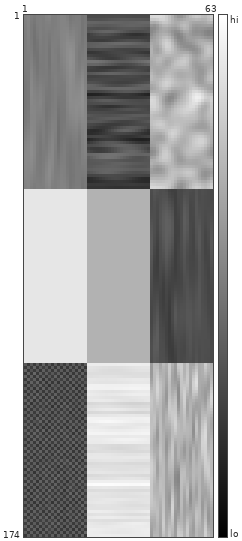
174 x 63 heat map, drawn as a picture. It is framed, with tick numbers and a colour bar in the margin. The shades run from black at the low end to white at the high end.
It is made of 3 by 3 panels. Panel 1,1: middling, streaked downward, faint in contrast. Panel 1,2: low, streaked across. Panel 1,3: high, blotchy. Panel 2,1: very high, flat. Panel 2,2: high, flat. Panel 2,3: low, streaked downward, faint in contrast. Panel 3,1: low, checkered. Panel 3,2: very high, streaked across, faint in contrast. Panel 3,3: high, streaked downward.
